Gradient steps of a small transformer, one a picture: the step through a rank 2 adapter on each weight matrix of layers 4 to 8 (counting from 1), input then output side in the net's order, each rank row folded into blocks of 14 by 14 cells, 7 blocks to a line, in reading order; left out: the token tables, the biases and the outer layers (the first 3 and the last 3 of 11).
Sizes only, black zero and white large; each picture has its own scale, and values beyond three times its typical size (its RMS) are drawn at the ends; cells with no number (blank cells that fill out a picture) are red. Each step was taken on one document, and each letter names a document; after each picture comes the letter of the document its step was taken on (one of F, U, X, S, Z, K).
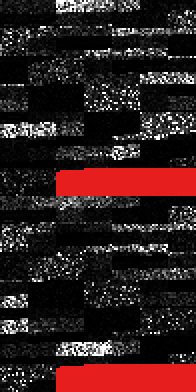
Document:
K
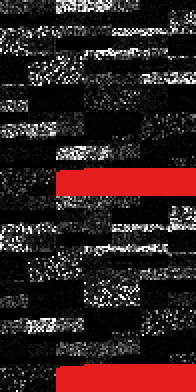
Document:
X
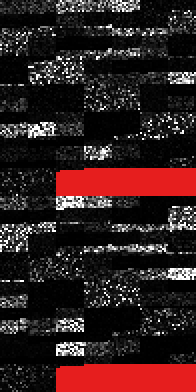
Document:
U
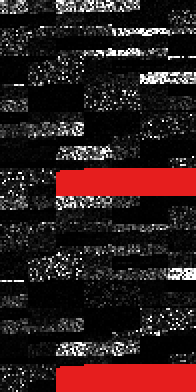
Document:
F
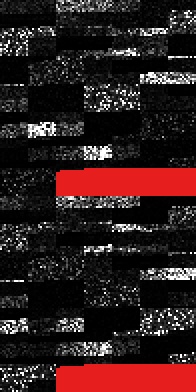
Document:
U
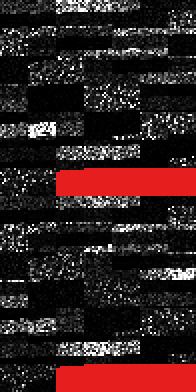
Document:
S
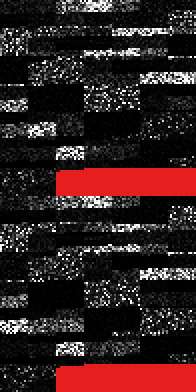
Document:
U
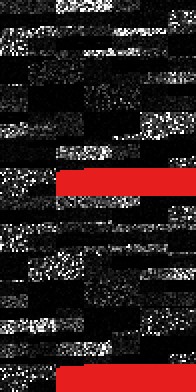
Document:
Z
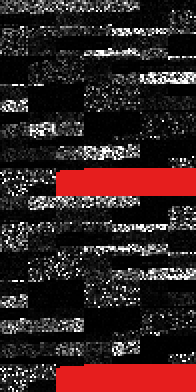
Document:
F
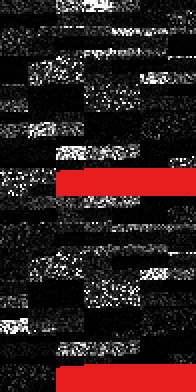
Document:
F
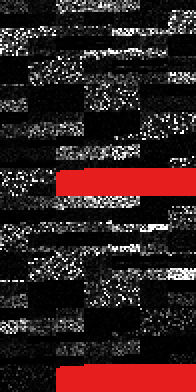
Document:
U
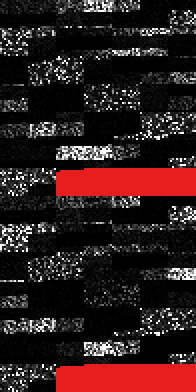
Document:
F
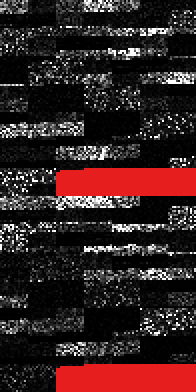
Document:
U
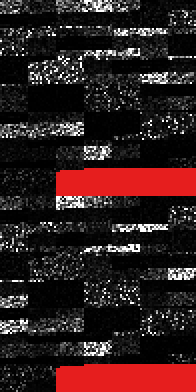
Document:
S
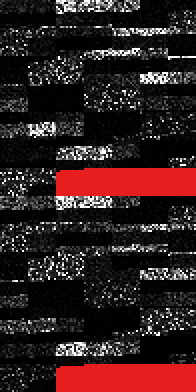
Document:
Z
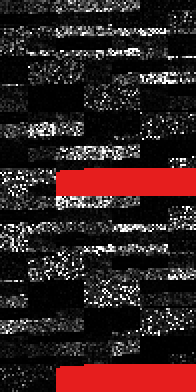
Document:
Z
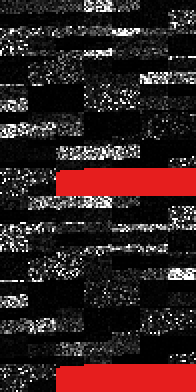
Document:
Z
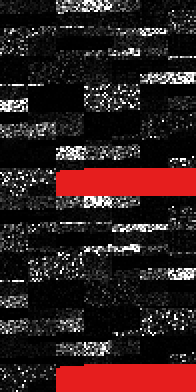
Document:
S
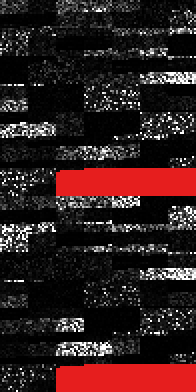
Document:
K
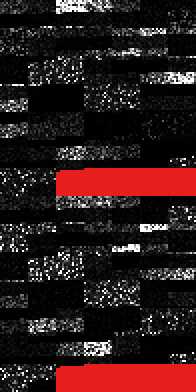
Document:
S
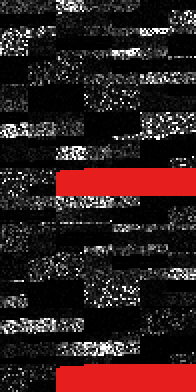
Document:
F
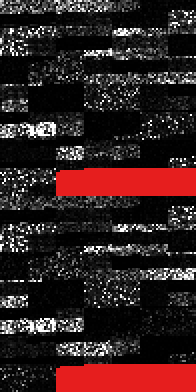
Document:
Z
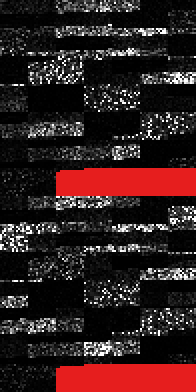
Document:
Z
